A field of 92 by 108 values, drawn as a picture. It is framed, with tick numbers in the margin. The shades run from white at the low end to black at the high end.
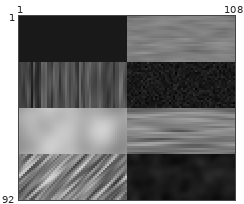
It is made of 4 by 2 panels. Panel 1,1: very high, flat. Panel 1,2: middling, streaked across, faint in contrast. Panel 2,1: high, streaked downward. Panel 2,2: very high, fine-grained, faint in contrast. Panel 3,1: low, smooth. Panel 3,2: middling, streaked across. Panel 4,1: middling, slanting up to the right, strong in contrast. Panel 4,2: very high, blotchy, faint in contrast.
